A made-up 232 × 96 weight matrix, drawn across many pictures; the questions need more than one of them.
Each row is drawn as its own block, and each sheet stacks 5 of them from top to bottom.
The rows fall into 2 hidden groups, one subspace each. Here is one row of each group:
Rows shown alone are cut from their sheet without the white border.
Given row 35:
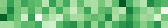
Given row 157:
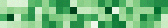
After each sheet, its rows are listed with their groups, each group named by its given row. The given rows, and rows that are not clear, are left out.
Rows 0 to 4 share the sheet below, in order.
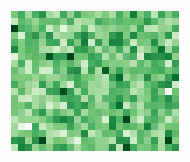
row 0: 35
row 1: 35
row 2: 157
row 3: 157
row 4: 157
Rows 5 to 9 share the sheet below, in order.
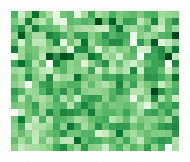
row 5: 157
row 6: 35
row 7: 157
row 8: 35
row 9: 157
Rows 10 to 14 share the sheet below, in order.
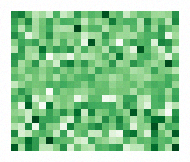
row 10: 157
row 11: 35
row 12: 35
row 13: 157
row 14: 35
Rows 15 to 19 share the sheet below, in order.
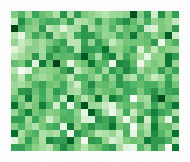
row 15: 35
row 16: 35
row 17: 157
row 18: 35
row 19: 35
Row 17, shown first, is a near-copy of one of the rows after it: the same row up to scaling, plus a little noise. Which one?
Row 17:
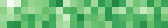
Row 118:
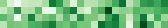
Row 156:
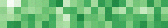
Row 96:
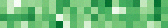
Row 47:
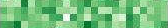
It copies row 156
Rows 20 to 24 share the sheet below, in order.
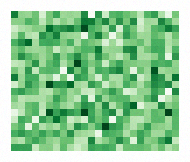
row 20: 35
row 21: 157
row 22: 35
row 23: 35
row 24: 157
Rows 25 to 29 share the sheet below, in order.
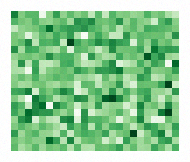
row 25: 35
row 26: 35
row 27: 157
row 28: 157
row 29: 35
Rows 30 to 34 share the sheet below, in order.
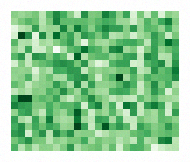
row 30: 35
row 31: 157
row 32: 157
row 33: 157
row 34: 157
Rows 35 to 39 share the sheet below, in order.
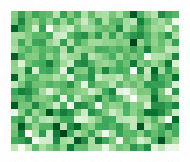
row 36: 35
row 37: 35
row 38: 35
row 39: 157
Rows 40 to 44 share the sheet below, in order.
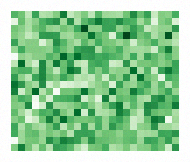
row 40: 35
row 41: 35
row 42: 35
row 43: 157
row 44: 35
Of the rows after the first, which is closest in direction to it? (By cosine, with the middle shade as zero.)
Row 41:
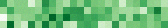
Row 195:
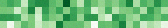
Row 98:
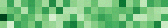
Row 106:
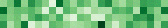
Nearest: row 195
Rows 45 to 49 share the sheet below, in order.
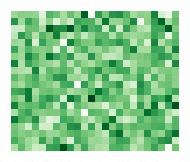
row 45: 35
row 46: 35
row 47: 157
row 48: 35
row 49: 157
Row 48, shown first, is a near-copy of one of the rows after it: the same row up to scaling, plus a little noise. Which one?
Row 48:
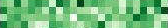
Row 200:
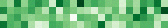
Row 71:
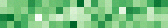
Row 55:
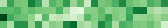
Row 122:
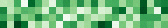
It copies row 200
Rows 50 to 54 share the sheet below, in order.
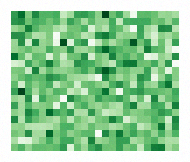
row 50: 157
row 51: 35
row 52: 157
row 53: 35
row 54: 157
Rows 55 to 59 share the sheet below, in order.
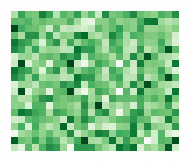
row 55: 35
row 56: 35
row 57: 35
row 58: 157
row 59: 35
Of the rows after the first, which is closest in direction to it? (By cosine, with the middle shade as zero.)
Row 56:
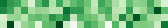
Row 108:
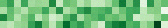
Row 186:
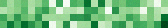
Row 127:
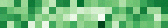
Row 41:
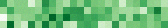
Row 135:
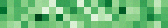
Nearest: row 41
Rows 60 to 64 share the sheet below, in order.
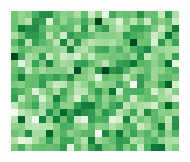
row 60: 157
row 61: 35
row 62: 157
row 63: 35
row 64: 157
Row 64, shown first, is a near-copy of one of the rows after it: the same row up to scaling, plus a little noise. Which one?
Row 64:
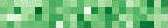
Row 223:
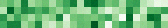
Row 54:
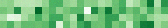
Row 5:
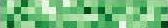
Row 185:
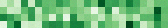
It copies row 54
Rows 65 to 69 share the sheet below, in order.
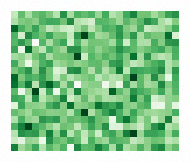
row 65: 35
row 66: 157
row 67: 35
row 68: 35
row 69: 157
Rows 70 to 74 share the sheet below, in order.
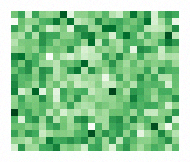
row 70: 35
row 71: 35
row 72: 35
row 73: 35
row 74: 35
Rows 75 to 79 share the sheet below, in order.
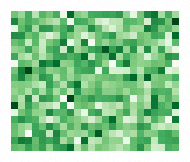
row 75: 35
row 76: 35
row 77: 157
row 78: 35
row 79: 157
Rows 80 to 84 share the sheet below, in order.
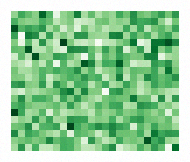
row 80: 35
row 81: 157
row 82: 157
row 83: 35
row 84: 35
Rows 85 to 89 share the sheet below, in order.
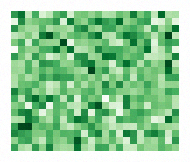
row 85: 35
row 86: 35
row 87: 35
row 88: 157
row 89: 157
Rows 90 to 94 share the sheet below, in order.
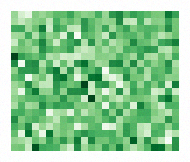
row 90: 157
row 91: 35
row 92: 157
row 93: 35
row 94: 157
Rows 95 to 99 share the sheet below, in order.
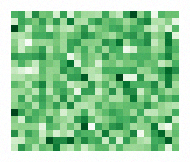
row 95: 35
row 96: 157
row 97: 157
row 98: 35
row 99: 35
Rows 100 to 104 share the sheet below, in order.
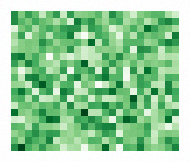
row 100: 35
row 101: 35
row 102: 157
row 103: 35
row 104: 157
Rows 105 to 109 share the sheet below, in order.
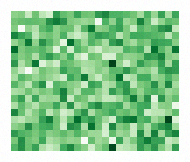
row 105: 157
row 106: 35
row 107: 157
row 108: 35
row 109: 35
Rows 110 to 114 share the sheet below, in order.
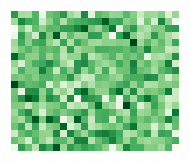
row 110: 35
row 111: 35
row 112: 35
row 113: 157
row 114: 35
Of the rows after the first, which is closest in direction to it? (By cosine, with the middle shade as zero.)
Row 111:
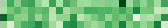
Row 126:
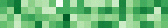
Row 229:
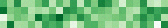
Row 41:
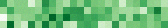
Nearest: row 126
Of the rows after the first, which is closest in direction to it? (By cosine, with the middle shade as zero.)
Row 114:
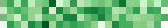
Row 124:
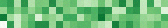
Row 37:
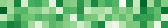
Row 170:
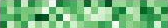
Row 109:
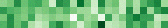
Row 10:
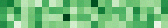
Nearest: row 124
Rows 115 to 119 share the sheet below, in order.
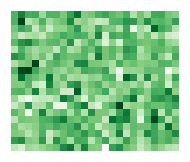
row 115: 157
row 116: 157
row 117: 157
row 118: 157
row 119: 157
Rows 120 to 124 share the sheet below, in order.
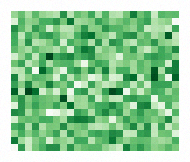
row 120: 35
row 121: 35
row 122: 35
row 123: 35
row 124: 35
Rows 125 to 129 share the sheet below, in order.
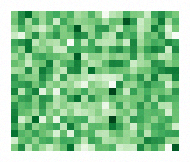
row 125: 157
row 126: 157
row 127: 35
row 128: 35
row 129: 35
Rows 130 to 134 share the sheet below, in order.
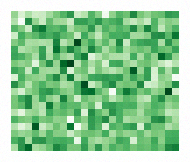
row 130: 157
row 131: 157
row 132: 35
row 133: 157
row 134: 157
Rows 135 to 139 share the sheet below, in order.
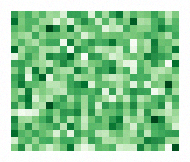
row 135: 35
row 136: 35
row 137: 157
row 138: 157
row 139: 35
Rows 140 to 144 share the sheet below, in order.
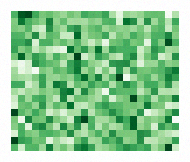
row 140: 157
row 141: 157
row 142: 157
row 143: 35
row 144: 35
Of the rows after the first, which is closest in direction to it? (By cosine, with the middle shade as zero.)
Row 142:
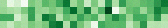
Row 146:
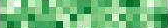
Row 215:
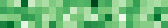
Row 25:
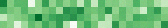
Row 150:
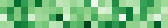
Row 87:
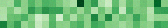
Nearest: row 146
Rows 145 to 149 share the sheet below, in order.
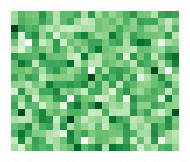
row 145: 35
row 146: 157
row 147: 35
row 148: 157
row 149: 157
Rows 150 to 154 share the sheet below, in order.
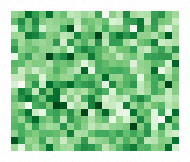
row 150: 157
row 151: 35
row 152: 35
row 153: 157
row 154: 35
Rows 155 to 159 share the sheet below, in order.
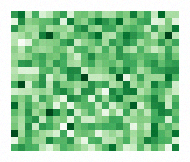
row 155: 35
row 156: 157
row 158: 35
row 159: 35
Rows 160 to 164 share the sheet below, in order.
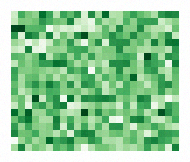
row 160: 35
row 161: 157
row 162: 35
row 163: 157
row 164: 35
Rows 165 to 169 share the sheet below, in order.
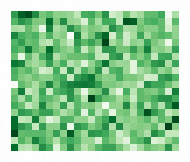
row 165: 157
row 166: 157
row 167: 35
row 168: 35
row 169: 157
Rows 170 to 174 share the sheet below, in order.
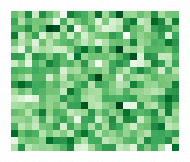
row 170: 35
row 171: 157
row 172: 157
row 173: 157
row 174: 35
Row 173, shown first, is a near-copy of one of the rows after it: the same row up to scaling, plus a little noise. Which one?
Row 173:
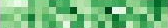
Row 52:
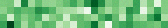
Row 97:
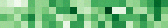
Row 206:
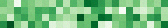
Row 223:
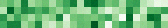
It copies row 97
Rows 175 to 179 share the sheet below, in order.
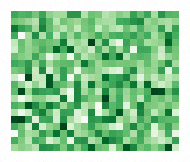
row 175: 35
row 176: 35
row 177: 157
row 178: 157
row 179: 35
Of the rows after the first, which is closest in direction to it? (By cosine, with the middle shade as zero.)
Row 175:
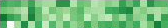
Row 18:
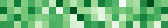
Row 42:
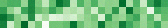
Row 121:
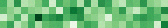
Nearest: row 42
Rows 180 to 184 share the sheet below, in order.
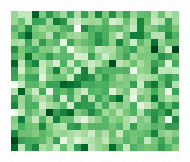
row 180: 157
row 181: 35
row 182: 35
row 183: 35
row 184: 35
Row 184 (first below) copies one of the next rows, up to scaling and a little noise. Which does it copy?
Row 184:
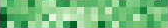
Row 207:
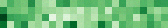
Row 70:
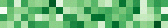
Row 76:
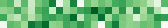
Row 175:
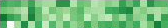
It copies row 207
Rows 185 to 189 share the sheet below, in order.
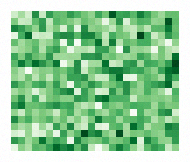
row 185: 157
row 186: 157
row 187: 157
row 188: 157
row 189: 157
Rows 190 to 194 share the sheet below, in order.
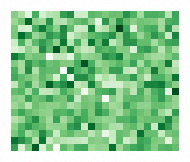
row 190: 157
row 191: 35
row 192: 35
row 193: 157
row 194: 35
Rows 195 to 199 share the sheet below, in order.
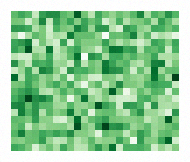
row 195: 157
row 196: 157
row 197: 35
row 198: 157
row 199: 157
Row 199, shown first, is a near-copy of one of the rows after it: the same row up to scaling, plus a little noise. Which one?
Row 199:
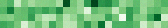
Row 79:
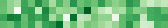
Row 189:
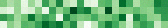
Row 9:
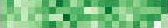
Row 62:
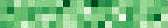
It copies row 62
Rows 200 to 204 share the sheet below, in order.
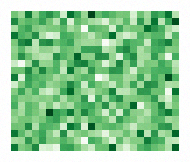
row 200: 35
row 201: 157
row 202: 35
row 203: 35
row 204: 35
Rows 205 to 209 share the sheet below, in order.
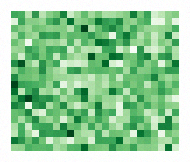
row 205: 35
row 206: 157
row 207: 35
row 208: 157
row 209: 35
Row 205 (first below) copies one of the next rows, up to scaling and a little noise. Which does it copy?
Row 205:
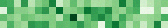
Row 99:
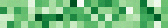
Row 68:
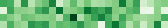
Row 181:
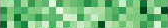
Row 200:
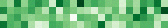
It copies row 68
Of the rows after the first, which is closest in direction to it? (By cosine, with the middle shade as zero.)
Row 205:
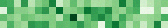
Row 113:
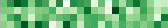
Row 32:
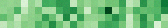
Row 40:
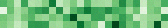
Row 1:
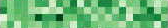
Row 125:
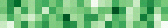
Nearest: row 40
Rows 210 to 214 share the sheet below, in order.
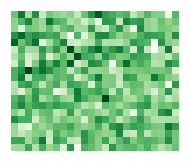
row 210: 157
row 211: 35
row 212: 157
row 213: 157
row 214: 157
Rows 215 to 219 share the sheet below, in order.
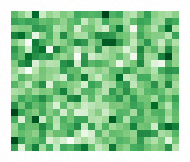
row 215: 157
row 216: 157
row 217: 157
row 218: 35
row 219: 35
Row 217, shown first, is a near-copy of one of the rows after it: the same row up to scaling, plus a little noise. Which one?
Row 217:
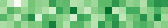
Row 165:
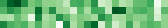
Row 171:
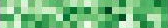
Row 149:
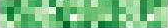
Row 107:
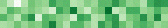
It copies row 107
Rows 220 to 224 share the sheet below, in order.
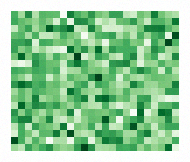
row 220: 35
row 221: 157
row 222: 157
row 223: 157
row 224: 35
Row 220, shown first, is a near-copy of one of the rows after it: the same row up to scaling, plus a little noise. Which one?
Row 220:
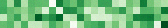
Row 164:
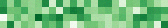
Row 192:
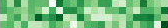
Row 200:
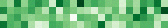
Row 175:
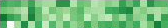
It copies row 192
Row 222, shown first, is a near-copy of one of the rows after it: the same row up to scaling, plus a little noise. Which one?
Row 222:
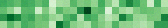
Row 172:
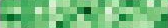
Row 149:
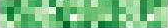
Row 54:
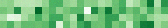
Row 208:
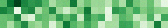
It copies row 172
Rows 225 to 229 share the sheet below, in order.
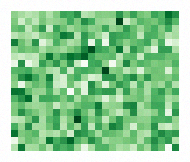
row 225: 157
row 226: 35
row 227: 157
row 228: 157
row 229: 35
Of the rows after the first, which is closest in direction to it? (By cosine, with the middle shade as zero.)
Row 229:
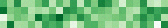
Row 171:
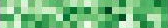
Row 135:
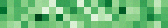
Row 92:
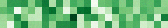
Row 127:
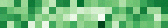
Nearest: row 135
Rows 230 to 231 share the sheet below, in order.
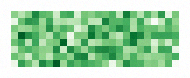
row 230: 157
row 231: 35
